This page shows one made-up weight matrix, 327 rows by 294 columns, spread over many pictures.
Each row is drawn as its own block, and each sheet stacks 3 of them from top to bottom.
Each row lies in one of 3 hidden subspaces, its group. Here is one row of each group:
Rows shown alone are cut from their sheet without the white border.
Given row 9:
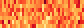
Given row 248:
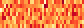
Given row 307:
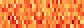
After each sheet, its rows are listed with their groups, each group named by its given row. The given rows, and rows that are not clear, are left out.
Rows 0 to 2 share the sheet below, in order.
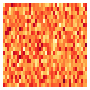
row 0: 248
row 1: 307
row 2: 307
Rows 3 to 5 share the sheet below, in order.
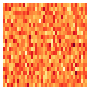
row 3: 307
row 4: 248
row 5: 248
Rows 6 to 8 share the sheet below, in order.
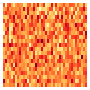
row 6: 307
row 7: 248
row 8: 307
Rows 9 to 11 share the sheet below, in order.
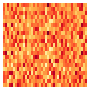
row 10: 9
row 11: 248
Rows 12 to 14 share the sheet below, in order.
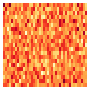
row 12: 248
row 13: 9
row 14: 307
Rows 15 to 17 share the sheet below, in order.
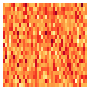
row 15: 307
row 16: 9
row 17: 307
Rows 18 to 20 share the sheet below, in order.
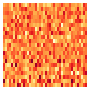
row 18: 9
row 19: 307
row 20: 307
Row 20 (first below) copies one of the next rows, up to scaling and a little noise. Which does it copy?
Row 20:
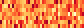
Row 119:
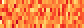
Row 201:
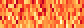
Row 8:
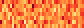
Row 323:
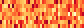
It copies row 323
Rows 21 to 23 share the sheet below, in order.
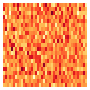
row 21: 9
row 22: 307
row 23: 248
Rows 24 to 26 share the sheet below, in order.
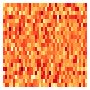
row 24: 248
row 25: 307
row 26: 248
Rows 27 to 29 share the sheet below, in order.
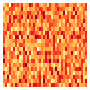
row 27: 248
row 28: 307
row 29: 248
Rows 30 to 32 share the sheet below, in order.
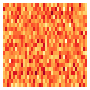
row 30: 9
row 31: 248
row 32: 248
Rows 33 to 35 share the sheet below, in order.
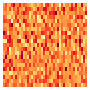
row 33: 307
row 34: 248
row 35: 248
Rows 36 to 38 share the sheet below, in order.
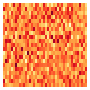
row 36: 9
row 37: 307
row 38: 307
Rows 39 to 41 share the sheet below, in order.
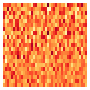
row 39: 248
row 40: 248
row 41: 307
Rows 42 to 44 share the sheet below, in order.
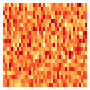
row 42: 9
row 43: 9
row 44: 248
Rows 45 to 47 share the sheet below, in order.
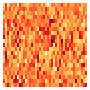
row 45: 9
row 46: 9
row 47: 307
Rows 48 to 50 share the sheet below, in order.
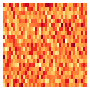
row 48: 9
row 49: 248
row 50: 307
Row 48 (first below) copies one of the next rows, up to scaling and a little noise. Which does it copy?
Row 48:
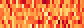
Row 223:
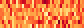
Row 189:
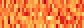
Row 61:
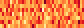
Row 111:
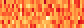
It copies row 223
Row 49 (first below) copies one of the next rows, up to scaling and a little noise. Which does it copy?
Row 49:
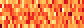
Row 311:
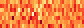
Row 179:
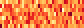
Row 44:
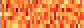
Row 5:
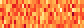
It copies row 179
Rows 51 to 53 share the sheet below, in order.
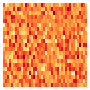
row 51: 307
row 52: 307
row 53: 248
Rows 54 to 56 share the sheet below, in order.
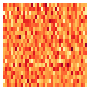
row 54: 9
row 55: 9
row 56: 307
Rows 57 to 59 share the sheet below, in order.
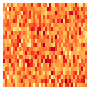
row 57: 248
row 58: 9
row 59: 9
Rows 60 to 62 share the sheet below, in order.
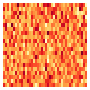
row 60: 9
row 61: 9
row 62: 9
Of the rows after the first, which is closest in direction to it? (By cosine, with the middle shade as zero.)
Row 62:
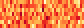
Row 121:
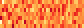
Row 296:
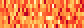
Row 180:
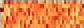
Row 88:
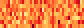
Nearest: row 121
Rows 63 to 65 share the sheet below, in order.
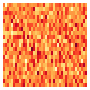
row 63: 307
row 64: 248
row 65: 307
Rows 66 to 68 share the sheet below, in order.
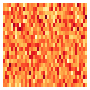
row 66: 307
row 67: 307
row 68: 248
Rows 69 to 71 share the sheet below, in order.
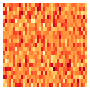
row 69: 248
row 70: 248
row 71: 307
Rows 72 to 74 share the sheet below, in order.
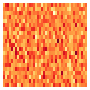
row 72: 307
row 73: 307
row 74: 307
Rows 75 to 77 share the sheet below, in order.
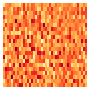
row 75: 248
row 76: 248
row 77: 307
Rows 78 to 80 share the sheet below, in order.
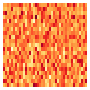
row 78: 248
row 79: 307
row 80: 9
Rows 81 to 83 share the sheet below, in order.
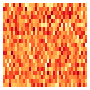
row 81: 9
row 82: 9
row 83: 248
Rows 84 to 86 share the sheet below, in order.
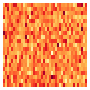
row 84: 248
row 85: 248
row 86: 9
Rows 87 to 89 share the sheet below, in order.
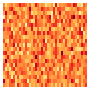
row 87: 248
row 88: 9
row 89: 307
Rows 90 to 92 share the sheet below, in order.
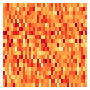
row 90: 307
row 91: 248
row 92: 9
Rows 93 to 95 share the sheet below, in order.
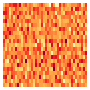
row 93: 248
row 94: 248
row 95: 307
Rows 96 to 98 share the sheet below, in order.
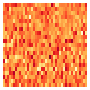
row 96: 248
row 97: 248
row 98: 307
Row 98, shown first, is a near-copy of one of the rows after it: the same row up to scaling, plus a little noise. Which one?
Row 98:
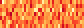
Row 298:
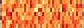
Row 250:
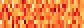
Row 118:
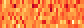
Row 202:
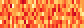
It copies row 298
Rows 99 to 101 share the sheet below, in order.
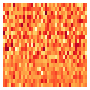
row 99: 9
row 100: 248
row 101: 307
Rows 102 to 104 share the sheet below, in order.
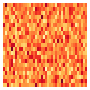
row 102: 307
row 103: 307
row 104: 9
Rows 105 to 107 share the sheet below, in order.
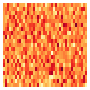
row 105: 307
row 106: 248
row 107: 9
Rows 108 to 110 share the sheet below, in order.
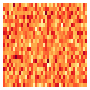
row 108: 9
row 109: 248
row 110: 248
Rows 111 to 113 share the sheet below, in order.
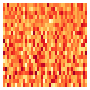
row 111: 9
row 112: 9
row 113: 248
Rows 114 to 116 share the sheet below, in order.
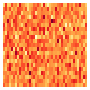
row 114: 9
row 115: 307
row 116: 248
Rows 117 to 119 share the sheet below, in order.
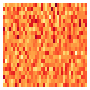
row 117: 248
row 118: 307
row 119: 307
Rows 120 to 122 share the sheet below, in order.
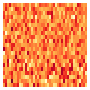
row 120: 248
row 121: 307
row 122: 9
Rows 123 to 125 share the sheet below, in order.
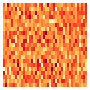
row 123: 9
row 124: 307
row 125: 9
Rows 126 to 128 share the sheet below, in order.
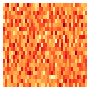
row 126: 307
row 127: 307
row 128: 9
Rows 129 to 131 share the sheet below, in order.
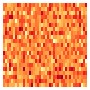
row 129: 248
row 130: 307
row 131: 248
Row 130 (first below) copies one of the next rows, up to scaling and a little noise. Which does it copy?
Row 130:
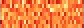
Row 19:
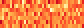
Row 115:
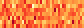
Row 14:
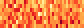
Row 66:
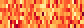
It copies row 19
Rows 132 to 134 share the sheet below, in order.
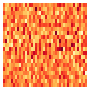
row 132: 307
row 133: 248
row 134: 9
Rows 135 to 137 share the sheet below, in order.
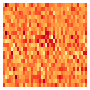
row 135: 307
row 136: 307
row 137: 248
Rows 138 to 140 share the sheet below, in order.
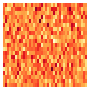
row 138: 307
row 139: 307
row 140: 9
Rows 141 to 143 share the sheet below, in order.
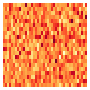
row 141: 9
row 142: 307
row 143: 248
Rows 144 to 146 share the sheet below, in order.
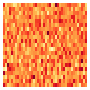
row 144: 248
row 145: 9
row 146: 248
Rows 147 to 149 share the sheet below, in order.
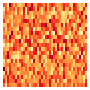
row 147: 9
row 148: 248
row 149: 9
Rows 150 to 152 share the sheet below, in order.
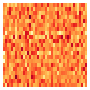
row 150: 248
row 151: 307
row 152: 248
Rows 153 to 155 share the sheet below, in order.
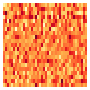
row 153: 248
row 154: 307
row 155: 9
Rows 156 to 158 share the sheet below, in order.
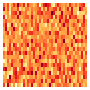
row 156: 9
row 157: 248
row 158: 248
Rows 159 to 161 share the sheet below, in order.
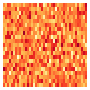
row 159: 9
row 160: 307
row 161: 248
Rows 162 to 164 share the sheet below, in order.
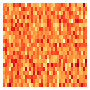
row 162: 9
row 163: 248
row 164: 248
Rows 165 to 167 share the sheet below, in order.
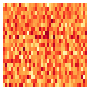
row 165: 9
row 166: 307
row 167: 248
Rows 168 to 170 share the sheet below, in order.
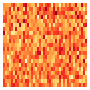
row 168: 307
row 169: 248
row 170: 9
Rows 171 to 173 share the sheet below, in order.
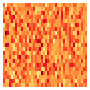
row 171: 307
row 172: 307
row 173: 307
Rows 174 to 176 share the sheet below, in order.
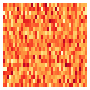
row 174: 9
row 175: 9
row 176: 248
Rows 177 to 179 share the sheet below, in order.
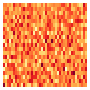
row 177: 9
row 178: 9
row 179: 248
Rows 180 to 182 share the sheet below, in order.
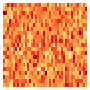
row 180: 248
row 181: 9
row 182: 307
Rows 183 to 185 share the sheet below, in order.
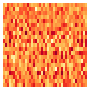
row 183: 307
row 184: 9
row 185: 307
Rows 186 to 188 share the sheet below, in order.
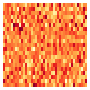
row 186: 307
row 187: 248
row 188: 9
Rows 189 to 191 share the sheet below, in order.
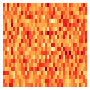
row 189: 9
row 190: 9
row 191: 307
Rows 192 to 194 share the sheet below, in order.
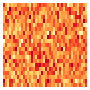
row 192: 248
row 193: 248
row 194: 307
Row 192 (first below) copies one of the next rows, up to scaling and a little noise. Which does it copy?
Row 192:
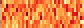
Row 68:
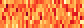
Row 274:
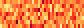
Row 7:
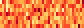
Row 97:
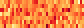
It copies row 68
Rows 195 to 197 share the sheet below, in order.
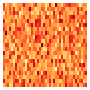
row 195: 248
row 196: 307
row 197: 307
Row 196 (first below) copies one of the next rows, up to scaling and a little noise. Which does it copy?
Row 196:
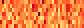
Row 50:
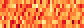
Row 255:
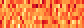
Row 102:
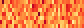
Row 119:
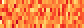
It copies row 102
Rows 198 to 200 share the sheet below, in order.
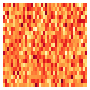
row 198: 9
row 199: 9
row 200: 9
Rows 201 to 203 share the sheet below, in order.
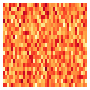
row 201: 307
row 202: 307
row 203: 9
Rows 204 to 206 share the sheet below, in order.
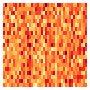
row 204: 307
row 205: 9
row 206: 9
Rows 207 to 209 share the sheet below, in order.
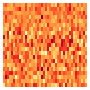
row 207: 307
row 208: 9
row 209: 248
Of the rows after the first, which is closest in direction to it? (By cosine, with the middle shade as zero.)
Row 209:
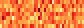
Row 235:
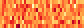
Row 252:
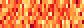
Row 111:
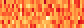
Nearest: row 252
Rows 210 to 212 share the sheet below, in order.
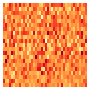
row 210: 307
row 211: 9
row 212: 307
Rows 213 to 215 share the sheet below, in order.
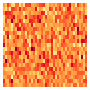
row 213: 307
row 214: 248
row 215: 307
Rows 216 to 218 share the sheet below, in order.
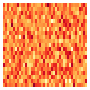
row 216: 9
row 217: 9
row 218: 9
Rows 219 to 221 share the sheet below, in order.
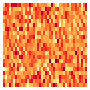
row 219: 248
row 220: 307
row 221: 248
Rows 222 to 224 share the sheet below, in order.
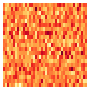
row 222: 307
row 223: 9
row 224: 248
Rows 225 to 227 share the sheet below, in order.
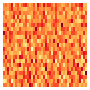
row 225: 9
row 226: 248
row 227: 9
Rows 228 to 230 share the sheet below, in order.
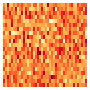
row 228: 9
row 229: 248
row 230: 9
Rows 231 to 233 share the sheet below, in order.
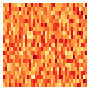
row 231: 9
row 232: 9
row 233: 248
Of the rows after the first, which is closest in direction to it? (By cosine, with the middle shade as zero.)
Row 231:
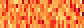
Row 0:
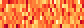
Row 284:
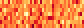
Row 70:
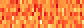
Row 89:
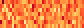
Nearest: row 0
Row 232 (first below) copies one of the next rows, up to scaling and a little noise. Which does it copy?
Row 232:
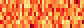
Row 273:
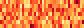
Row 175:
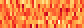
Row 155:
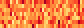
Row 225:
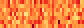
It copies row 273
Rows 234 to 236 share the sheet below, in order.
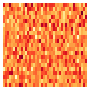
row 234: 9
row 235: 307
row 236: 248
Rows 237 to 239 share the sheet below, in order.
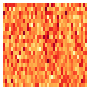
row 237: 248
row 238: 307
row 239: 9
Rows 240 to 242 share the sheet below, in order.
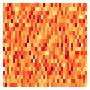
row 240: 307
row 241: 307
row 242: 9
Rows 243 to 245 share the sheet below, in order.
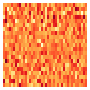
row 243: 248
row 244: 307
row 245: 307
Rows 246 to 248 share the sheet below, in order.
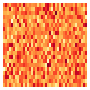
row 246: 307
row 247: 248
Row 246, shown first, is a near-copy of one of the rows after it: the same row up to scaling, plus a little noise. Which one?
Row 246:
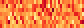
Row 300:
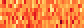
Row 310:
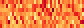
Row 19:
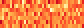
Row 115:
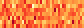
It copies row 310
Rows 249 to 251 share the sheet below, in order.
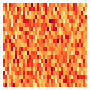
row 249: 9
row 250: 307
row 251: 9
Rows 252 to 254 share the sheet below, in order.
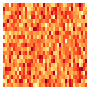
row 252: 9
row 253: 248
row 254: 9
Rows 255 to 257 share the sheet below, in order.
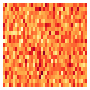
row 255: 307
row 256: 248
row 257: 307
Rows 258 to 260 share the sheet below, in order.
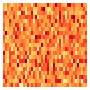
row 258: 248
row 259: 307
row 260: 307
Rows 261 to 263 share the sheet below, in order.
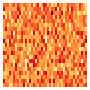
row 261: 9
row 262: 9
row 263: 307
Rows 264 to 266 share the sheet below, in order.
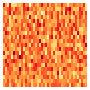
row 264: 248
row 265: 307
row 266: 248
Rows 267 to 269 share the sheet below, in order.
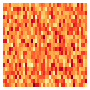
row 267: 248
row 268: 248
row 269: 9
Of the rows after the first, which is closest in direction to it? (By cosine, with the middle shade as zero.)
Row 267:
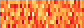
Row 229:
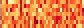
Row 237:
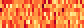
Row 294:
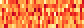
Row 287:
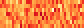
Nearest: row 229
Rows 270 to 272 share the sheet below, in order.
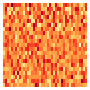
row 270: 248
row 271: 307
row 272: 9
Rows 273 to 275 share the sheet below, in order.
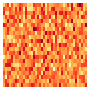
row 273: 9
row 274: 248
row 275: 307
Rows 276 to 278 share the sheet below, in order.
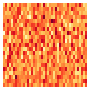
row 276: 9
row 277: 248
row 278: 248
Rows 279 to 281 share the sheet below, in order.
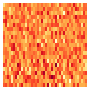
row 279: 248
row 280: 307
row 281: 9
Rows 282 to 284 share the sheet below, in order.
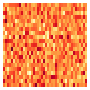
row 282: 248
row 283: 307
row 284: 9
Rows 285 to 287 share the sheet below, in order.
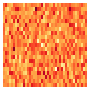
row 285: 307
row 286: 307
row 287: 307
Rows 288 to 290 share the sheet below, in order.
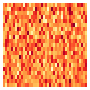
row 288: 307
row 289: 307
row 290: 9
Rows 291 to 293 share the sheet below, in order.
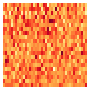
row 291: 9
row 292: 9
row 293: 307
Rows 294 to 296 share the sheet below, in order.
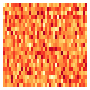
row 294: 248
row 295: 9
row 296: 9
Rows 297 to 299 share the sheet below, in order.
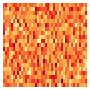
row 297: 307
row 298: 307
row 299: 9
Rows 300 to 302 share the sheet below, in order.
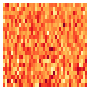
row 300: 307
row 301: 9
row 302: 9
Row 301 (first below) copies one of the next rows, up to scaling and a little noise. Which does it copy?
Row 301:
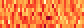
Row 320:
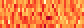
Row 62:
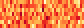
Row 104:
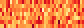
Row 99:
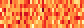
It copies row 320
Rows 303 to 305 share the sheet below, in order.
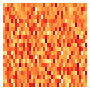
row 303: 307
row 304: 9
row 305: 9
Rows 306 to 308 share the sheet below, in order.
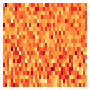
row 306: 307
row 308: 9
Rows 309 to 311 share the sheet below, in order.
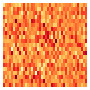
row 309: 248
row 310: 307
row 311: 248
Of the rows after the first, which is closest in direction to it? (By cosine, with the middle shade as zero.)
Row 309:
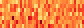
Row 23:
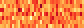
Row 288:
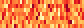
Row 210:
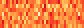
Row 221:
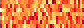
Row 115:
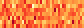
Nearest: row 221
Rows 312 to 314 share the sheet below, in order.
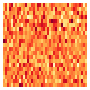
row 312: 9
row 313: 248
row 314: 307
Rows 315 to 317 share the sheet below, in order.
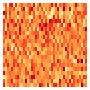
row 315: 9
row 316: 307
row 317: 248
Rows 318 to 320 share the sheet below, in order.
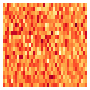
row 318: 307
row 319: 248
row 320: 9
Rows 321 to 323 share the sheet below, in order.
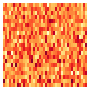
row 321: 9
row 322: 9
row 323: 307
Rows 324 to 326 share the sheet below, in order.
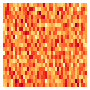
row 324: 307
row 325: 307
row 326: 307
